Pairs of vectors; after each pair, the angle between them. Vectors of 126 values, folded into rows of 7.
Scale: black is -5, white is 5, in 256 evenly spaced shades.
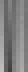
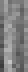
nearly opposite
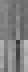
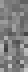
partly aligned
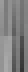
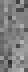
partly opposed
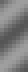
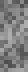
partly opposed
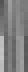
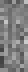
partly opposed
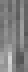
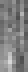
nearly parallel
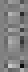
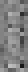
nearly parallel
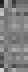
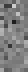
orthogonal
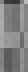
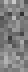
partly opposed
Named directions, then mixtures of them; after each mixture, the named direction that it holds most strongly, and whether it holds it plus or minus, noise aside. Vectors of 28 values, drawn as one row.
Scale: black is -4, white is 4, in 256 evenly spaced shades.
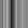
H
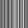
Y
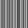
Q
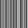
Q, minus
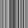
Y, minus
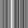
H, minus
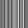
Y, plus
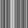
H, minus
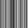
Q, minus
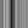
H, plus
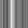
H, minus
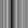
H, plus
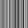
Y, minus
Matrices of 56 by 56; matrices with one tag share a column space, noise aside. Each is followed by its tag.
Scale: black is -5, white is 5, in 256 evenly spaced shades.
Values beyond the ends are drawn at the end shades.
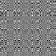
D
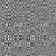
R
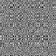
R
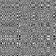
R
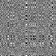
R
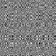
R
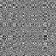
R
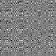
D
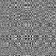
R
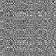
D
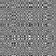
R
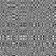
R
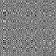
D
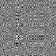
R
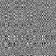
R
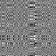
R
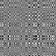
R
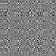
D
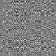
D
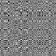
D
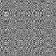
D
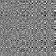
D
